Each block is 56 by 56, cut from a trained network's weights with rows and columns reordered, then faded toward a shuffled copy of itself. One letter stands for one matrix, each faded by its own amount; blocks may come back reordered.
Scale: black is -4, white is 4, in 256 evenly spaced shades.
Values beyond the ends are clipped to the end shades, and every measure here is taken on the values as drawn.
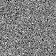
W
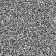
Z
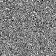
W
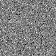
W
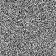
Z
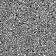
W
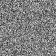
Z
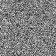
Z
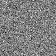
W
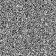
Z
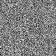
Z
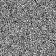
Z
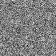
Z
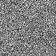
W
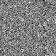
W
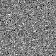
W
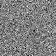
W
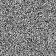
Z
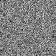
Z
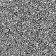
W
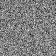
Z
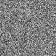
Z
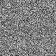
Z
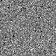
W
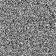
Z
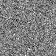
W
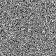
W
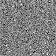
W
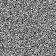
W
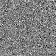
W
